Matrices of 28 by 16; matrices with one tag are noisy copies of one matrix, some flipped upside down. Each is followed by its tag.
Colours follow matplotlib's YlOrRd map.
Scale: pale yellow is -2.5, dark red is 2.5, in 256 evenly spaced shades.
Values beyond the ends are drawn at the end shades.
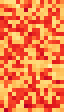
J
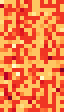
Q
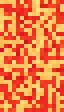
Q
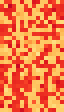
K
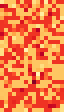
J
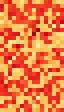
J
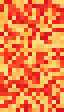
J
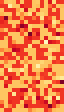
J
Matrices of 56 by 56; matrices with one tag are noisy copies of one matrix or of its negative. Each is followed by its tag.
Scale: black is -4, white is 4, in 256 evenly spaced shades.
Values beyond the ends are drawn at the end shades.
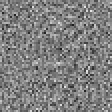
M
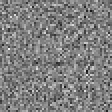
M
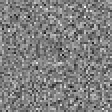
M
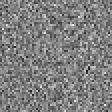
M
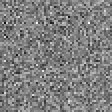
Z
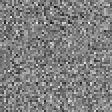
Z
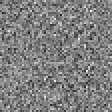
M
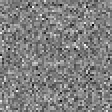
M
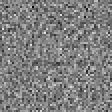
M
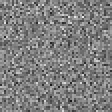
Z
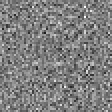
M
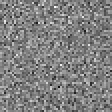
Z
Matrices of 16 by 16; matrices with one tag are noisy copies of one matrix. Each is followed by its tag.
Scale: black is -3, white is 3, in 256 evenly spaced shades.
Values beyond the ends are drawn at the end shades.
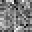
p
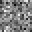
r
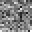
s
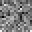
s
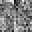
p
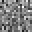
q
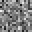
q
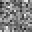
r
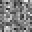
r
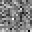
s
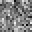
p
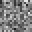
r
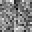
p
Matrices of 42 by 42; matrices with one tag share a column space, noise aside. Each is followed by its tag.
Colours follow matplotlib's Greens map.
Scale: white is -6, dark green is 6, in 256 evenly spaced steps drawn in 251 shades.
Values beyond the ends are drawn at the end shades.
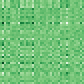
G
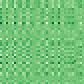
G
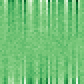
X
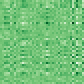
G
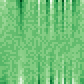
X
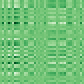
G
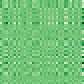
G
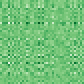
G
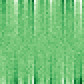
X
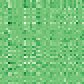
G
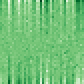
X
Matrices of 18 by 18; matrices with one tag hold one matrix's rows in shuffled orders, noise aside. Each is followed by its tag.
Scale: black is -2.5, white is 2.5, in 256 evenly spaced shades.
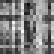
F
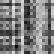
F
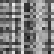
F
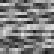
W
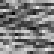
W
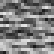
W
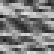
W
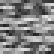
W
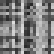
F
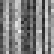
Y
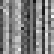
Y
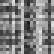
F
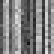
Y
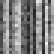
Y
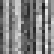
Y
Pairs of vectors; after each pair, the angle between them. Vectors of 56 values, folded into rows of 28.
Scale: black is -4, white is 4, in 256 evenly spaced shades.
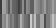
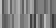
nearly opposite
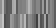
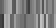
nearly opposite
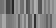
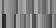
orthogonal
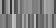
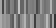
orthogonal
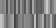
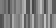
partly opposed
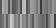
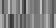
nearly opposite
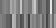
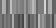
partly aligned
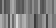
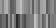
nearly opposite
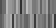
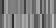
partly aligned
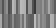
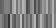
partly aligned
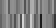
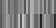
nearly parallel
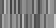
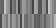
nearly parallel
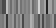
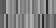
nearly parallel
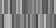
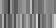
partly opposed
